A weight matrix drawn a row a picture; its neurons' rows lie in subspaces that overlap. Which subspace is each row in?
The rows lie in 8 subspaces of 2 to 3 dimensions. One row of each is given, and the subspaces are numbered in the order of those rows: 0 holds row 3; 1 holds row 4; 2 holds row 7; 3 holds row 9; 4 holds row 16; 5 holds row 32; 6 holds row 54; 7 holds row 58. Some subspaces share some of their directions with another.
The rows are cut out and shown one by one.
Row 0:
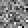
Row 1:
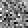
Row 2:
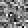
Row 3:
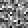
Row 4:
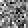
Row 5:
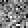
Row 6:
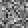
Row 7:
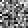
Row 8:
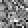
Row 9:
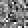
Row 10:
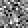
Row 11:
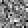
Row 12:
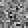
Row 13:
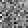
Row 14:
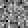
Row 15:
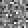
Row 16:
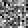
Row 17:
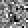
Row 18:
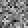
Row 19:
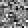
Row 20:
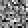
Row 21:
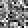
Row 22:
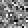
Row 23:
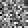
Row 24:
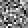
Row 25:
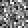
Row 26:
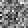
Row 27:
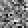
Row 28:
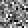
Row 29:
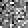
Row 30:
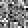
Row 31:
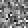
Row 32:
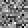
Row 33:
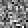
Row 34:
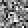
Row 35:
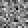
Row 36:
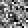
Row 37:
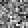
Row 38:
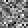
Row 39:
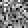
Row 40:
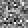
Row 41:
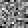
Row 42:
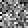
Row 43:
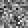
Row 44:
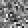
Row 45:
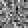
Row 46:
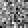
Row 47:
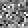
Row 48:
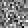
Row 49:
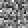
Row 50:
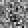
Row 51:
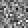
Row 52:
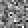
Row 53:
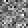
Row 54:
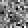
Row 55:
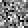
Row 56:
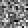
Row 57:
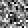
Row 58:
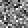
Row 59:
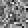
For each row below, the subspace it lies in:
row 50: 6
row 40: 7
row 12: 6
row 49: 0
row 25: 1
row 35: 1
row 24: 7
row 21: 3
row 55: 4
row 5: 6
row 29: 1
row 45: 1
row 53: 5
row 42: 2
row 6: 1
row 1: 2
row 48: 4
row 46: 1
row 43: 3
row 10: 3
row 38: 5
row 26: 2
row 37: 6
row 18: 5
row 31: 0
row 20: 4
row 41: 1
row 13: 2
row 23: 2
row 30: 3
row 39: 7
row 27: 4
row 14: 3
